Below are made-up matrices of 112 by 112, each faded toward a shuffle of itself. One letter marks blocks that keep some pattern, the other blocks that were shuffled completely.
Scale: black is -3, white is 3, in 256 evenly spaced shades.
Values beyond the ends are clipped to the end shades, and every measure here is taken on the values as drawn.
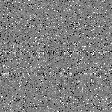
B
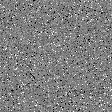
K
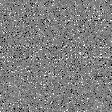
B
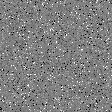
K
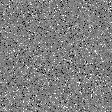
K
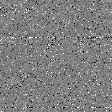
B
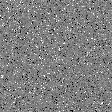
K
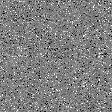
B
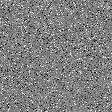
K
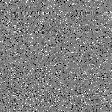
B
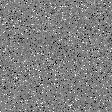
K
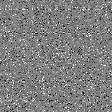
B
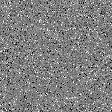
B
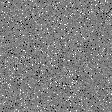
K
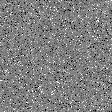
K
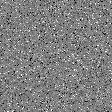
K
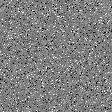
K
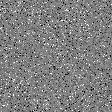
K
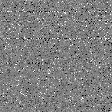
B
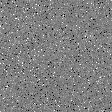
K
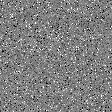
K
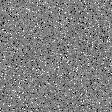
K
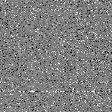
B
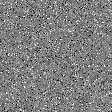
K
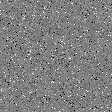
K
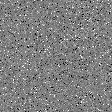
K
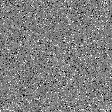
K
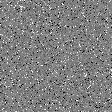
K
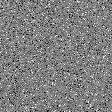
K
